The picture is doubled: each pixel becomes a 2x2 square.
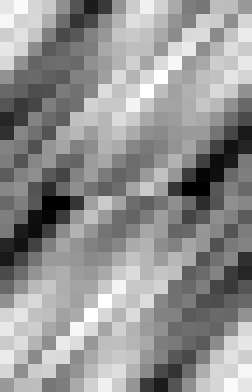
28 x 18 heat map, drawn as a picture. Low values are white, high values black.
Symmetry: a half turn. Grain: diagonal, up to the right. Average level on the scale: 40%. Slope: none.
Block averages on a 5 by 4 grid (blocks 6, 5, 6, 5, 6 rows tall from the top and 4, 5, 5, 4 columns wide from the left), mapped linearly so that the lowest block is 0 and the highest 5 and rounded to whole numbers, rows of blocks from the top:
1 3 0 0 / 5 1 1 3 / 5 3 3 5 / 3 1 1 5 / 0 0 3 1
